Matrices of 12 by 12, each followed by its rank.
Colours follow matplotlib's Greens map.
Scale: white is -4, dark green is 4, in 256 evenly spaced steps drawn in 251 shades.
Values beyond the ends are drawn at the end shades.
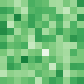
full rank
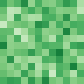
full rank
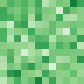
full rank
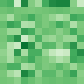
two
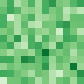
full rank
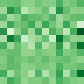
two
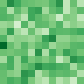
full rank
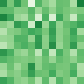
two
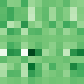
two
